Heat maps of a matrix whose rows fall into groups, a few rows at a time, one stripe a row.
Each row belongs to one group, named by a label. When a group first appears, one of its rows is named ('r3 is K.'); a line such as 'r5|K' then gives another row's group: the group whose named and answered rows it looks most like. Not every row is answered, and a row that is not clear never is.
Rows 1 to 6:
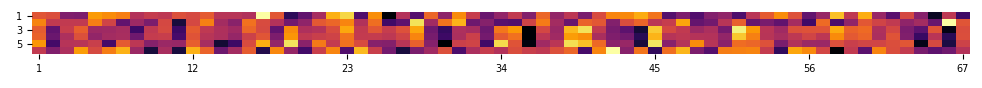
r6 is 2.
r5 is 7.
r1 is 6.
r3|7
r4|7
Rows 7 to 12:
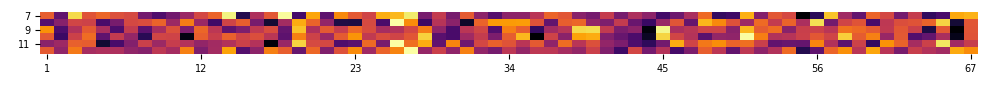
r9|7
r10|7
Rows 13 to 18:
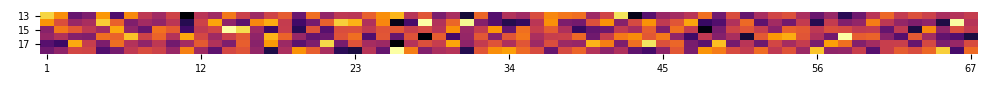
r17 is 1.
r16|6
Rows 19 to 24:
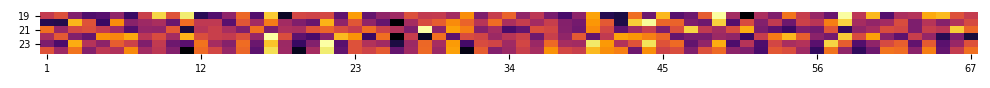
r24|1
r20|1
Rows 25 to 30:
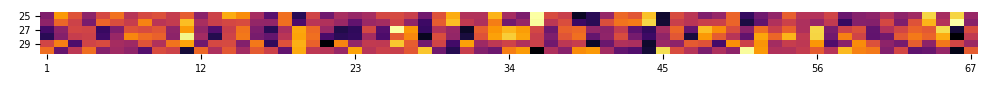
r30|7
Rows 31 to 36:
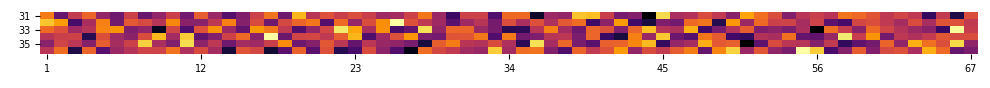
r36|2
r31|7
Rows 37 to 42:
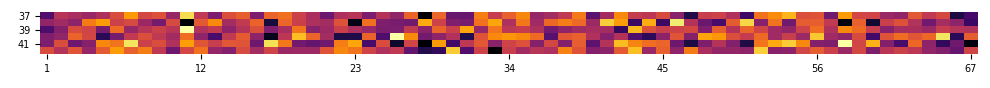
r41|6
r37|6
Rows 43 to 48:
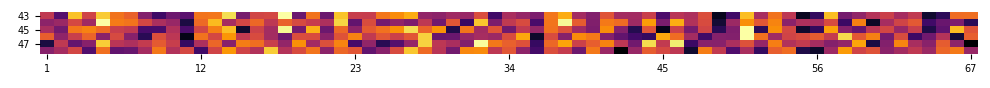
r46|7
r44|2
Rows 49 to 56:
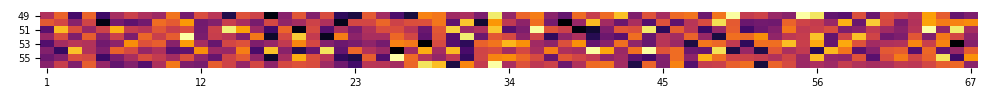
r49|2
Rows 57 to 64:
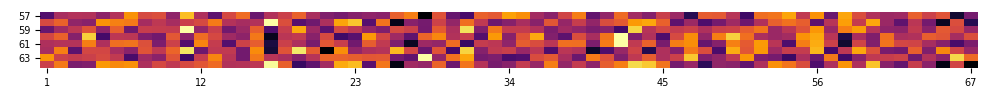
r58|6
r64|6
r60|2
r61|2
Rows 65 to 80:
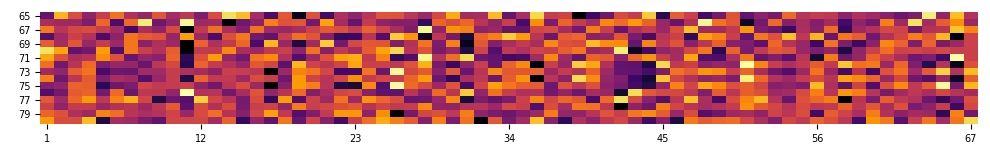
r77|2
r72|7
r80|2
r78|7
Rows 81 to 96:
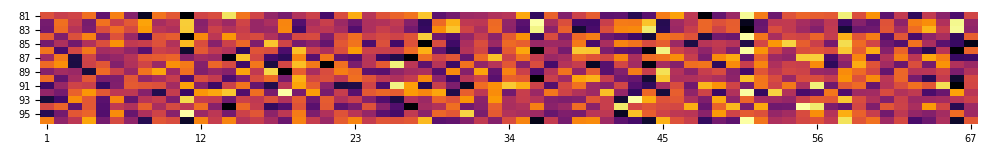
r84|7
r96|7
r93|1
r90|7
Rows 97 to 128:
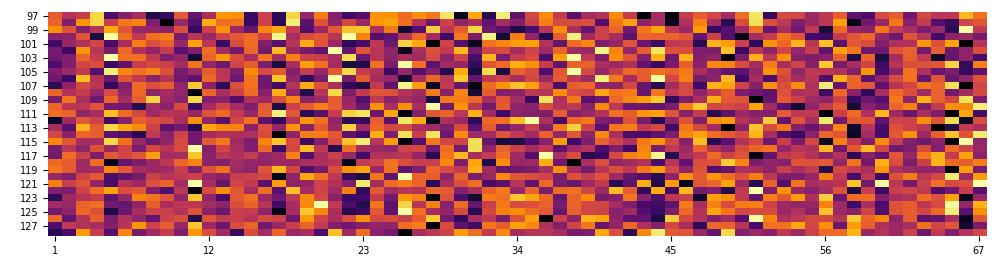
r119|6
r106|1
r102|1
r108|1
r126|7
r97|2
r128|1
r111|6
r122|2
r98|2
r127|6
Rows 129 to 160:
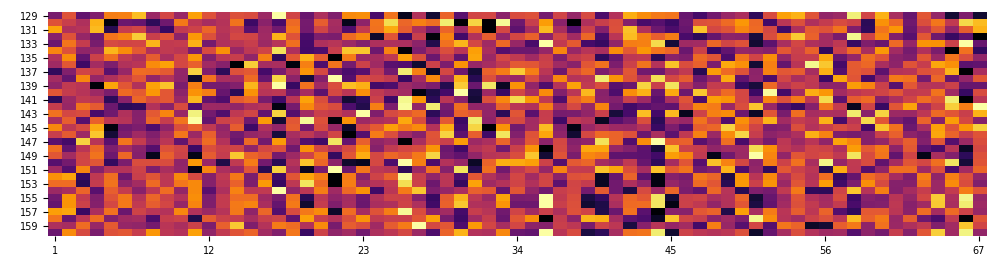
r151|1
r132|6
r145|2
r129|6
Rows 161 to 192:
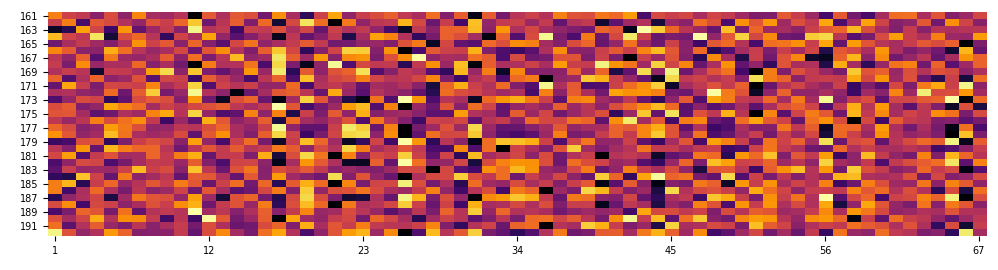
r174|6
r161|1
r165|6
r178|6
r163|1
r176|2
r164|2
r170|7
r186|7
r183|6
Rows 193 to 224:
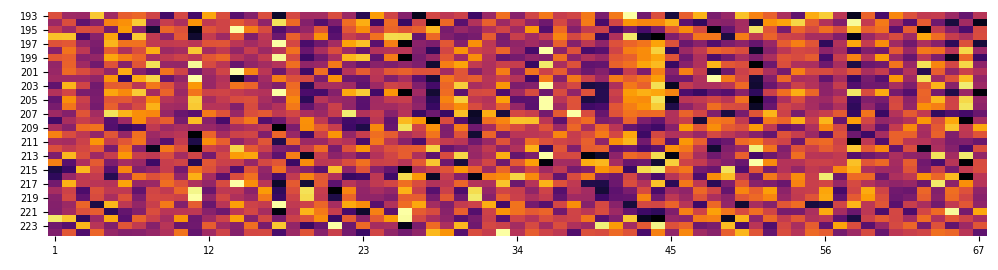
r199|6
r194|6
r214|7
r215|1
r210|1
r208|6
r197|6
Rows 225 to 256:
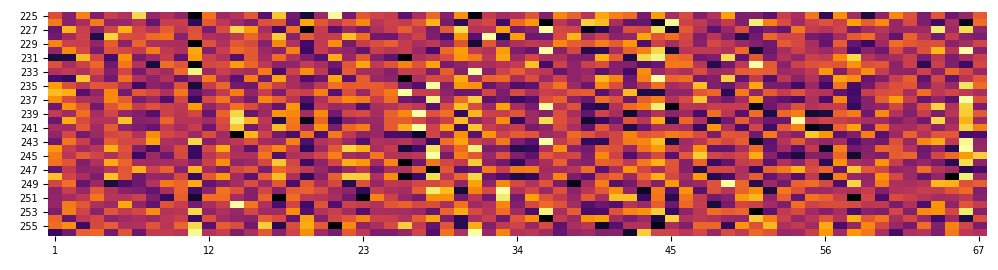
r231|1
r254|7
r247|6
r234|1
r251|2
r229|1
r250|2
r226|7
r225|1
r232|7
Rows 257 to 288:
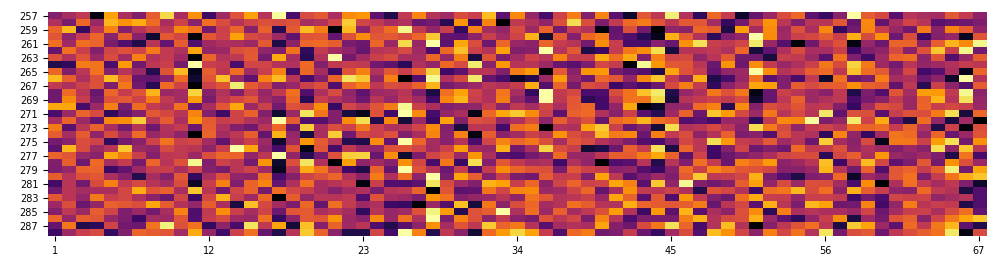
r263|1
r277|6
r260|7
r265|7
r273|7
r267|7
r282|6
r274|1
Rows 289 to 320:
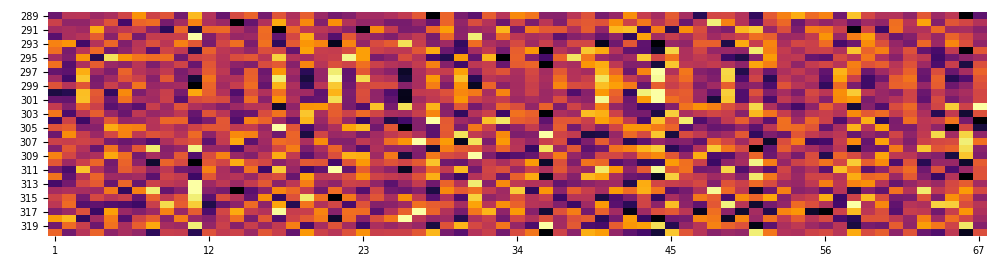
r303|7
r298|1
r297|1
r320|7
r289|6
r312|7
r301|1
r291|2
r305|6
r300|1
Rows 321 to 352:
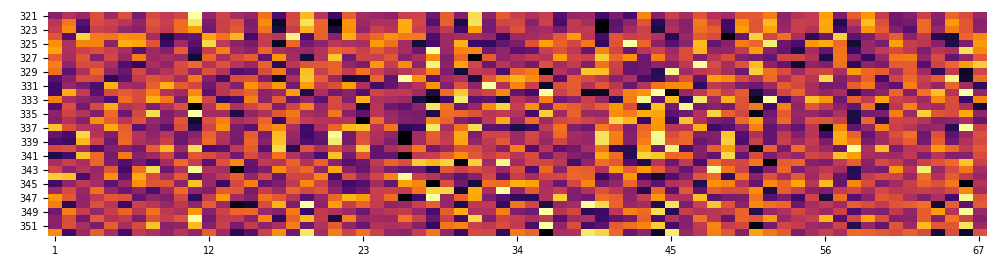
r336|2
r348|7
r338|1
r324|2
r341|1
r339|1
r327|1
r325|2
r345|6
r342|2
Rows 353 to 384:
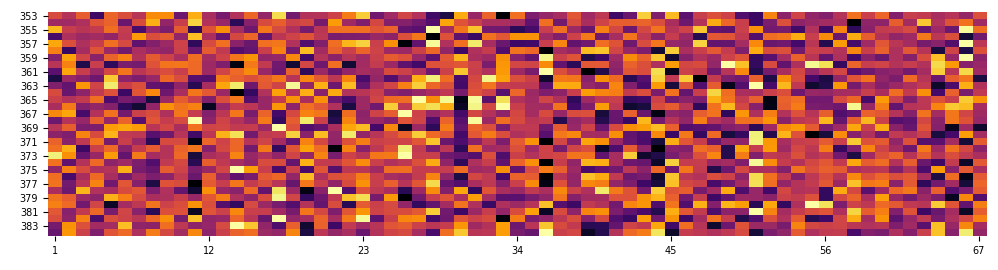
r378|1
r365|2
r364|7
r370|2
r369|6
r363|2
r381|7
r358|7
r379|6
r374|7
